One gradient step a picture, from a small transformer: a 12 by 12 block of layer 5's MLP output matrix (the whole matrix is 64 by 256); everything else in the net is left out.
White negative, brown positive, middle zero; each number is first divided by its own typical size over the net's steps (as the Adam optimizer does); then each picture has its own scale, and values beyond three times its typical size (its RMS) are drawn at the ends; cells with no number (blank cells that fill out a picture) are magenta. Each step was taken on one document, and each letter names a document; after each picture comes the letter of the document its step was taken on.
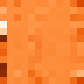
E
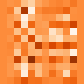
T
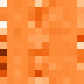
E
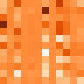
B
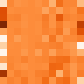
E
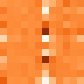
B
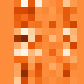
T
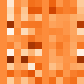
T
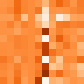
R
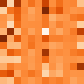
R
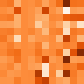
R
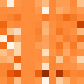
R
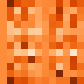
T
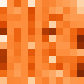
E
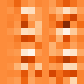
T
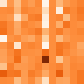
R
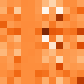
B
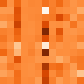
R
